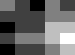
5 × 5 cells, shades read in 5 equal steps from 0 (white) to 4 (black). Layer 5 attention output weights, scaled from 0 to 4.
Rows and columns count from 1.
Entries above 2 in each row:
3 3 3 1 3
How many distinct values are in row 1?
3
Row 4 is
3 2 2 1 0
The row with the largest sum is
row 1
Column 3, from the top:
4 3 3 2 3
